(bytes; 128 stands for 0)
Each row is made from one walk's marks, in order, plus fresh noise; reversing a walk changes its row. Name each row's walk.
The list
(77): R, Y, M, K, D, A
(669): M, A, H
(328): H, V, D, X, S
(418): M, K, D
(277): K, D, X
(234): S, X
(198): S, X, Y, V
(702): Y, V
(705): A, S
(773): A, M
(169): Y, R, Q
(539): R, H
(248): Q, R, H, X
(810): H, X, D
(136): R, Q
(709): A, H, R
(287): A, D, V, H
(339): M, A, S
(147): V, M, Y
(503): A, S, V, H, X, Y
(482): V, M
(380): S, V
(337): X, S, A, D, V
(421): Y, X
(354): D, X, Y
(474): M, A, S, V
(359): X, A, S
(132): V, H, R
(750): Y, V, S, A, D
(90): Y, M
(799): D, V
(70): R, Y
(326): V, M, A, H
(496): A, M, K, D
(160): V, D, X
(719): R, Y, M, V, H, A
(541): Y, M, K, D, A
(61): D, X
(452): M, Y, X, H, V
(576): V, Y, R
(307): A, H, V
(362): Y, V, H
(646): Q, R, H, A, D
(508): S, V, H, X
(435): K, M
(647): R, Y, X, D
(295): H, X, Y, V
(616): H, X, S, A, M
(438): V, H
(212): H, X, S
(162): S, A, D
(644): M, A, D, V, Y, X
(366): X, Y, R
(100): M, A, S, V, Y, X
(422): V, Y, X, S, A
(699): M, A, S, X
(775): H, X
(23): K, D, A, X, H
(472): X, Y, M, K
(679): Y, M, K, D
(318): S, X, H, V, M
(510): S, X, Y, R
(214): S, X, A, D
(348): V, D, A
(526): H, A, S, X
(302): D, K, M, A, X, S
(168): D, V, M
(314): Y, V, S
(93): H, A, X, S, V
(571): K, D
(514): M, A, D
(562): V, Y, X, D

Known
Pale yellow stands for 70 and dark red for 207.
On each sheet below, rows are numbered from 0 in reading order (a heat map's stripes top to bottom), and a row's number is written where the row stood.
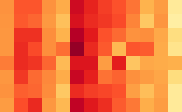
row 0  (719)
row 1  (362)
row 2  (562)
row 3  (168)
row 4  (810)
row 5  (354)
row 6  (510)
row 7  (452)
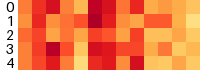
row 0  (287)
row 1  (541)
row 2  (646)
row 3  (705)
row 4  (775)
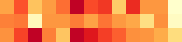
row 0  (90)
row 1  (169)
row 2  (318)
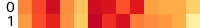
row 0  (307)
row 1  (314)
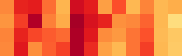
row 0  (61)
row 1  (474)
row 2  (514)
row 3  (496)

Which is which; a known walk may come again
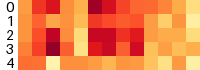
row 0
(644)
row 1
(366)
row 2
(503)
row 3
(526)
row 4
(136)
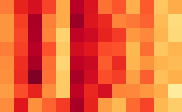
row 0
(162)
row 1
(474)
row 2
(422)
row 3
(705)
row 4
(328)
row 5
(337)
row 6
(314)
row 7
(496)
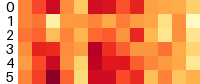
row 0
(307)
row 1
(169)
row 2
(539)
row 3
(799)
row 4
(198)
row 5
(359)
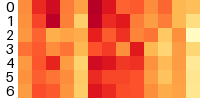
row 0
(348)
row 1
(380)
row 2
(576)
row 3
(709)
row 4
(295)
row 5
(510)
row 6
(421)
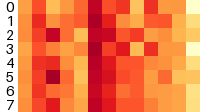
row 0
(90)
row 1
(541)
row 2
(616)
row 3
(147)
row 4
(562)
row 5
(699)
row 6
(354)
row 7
(326)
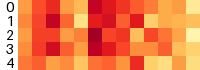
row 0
(452)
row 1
(212)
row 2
(482)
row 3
(339)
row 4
(248)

